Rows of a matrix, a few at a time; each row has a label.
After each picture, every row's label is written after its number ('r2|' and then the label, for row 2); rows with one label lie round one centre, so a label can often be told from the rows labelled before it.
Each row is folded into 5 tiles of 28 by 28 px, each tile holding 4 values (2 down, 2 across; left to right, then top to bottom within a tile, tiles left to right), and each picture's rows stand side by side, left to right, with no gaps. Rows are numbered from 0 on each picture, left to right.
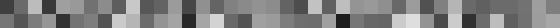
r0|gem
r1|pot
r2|gem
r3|pot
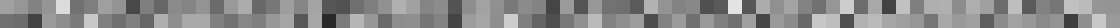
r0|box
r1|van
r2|pot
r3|box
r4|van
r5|gem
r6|van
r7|van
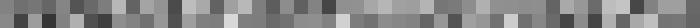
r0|pot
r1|box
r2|van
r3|box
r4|box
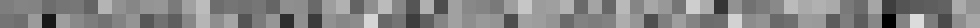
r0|pot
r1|box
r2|box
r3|van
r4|van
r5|van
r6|pot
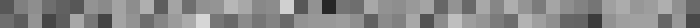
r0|pot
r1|van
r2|van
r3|van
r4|box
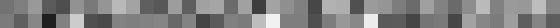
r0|pot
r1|gem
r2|box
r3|box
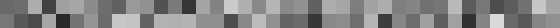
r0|gem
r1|van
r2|box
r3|pot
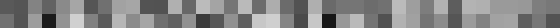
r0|pot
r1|gem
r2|pot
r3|box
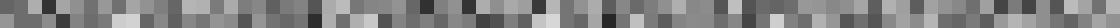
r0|gem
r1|box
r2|box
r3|gem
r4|pot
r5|pot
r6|box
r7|van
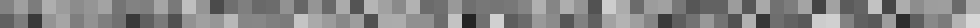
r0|box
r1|box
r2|van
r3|pot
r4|box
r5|gem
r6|gem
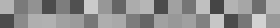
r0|van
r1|van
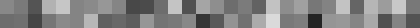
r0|box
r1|gem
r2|box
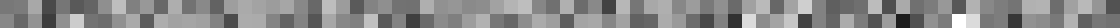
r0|pot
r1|van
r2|box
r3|van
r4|van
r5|box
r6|gem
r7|box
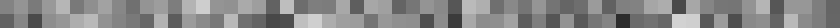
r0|box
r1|box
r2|van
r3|box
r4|gem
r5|box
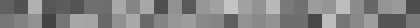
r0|pot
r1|van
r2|box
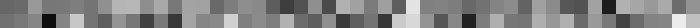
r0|pot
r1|box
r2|gem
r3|pot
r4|gem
